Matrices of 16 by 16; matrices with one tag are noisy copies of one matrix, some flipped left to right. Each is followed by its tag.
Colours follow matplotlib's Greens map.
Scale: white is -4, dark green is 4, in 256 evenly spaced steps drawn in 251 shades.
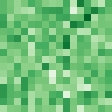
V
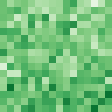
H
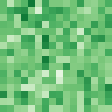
V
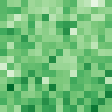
H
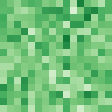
V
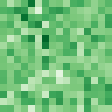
V
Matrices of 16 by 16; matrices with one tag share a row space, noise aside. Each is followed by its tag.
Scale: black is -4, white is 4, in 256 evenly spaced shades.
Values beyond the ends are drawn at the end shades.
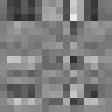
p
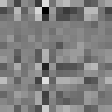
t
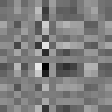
t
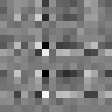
t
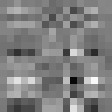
p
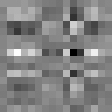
p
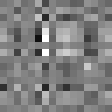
t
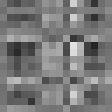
p
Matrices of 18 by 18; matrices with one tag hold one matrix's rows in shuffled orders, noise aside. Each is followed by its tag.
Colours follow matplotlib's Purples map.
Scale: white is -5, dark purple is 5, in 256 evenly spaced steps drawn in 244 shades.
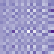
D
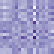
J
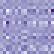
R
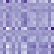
R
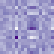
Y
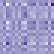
R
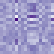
Y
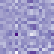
Y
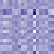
J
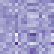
Y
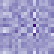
J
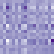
R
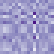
J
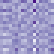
J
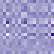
R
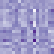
J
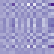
D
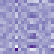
Y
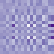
D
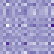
R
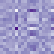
Y
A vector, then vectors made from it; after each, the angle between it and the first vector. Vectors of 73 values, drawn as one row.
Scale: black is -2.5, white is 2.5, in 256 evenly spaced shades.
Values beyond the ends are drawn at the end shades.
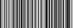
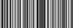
partly opposed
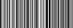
partly aligned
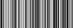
orthogonal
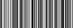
partly aligned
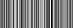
partly aligned
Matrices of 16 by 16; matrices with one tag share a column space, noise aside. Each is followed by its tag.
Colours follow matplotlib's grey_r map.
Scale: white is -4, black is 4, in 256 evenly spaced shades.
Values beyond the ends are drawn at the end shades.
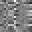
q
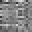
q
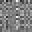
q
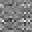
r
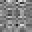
q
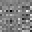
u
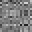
q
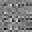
r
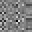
r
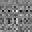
u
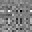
u
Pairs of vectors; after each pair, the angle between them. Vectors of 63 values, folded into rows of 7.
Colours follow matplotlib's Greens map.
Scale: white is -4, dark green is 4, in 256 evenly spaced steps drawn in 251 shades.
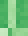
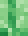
nearly opposite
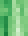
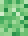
orthogonal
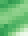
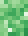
partly opposed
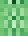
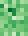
partly opposed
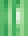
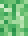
partly aligned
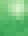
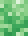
partly aligned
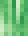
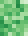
partly opposed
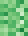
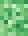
orthogonal
